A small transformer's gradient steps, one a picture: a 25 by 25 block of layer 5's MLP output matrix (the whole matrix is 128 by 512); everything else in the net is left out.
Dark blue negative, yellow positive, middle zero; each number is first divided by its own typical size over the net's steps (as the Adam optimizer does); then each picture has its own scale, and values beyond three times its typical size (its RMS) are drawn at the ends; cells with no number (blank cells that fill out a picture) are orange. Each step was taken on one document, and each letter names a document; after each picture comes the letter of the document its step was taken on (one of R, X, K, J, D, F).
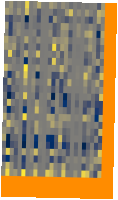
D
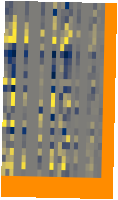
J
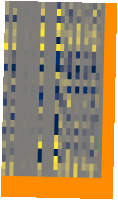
J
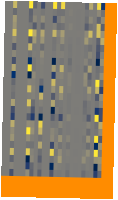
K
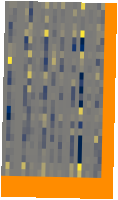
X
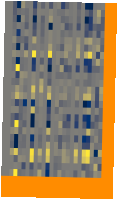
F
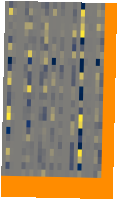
X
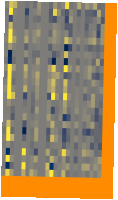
D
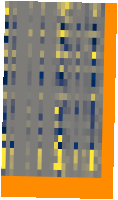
J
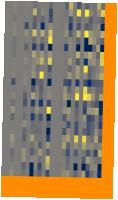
F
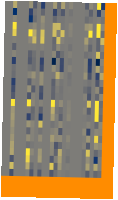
K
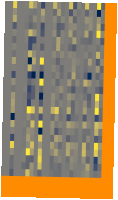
K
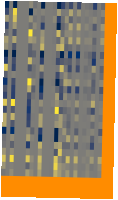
J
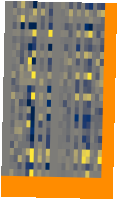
F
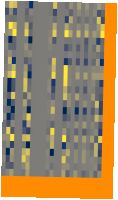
D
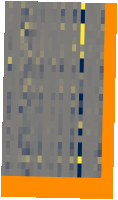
X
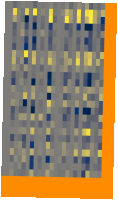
F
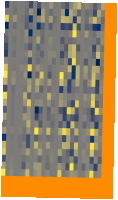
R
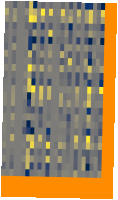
F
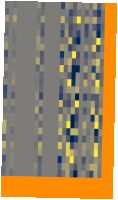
R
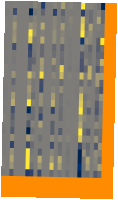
K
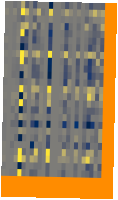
F
